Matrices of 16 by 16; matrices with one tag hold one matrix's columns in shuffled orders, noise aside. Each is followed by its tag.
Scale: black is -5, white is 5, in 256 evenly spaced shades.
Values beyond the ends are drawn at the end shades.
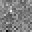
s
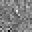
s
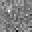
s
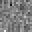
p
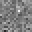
s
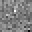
s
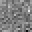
s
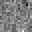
p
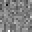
p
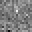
s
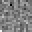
p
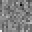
p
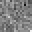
p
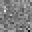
s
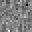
p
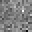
s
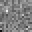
s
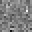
s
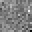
s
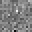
s
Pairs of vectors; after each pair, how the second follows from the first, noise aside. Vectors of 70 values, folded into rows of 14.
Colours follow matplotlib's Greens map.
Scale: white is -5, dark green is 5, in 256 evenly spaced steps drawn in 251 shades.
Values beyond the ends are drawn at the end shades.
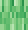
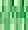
scaled up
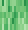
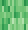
sign-scrambled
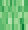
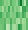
wrapped around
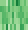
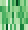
scaled up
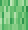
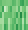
wrapped around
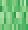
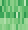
sign-scrambled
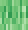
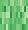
sign-scrambled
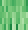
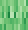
wrapped around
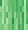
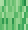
sign-scrambled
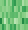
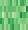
wrapped around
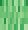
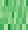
wrapped around
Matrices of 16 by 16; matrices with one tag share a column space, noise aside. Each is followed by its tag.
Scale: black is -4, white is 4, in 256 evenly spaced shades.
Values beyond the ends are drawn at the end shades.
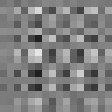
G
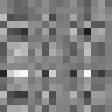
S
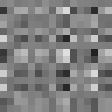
G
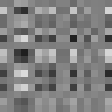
G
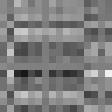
S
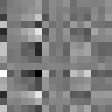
S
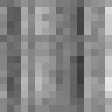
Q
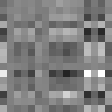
S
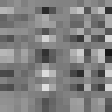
G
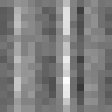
Q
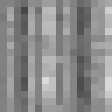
Q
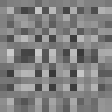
G
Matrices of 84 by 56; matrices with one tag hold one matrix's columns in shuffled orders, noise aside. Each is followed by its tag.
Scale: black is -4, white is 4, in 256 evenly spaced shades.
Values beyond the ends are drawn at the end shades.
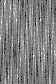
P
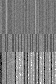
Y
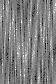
P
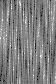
P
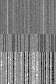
Y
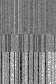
Y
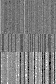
Y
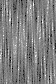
P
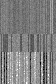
Y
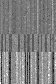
Y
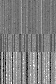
Y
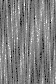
P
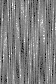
P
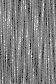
P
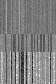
Y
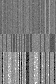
Y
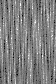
P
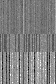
Y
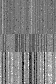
Y
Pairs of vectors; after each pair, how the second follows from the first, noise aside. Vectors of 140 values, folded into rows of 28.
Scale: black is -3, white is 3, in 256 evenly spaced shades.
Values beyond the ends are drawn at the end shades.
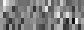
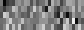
negated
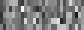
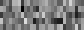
sign-scrambled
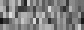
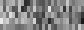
sign-scrambled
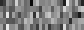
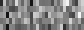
sign-scrambled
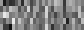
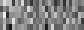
sign-scrambled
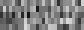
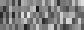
sign-scrambled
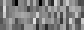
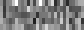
negated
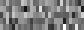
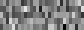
negated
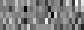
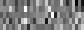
negated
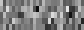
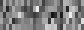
negated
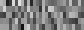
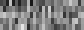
sign-scrambled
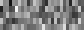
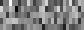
negated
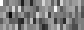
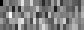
negated
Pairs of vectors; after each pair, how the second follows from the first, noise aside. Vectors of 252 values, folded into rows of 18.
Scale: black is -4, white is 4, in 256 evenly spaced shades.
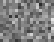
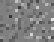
partly zeroed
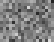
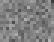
shrunk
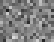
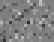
partly zeroed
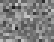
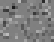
partly zeroed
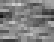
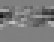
partly zeroed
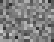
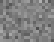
shrunk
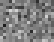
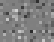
partly zeroed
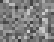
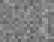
shrunk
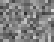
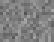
shrunk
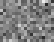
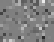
partly zeroed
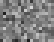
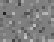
partly zeroed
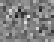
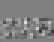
partly zeroed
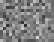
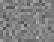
shrunk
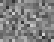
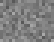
shrunk
